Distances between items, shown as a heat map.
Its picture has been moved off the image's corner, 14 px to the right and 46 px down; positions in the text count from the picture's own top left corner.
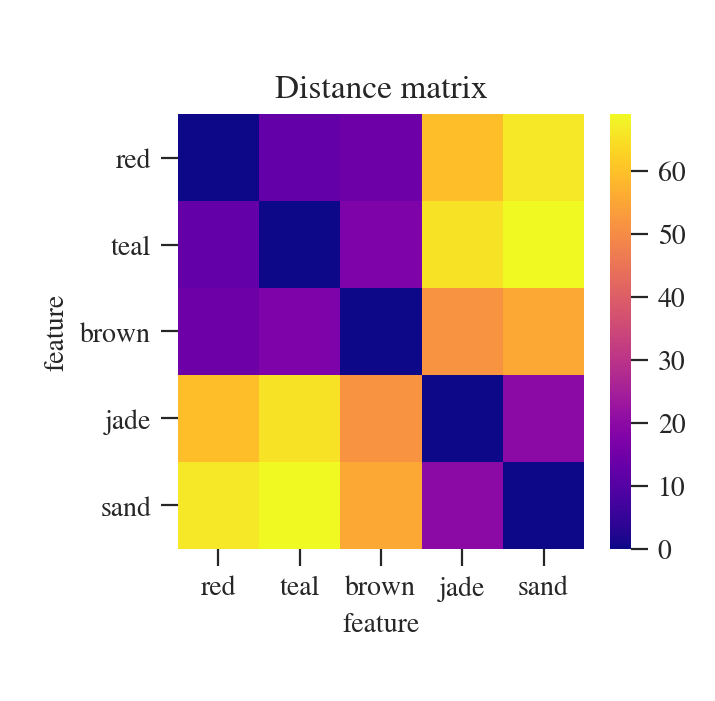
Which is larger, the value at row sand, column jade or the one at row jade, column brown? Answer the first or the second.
the second
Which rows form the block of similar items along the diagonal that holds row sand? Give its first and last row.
jade to sand
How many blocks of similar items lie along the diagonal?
2
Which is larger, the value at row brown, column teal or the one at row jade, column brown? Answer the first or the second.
the second
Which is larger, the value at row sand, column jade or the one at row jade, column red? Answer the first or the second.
the second
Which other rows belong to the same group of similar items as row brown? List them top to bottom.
red, teal
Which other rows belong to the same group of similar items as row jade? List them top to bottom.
sand
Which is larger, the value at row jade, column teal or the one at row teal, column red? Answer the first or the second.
the first
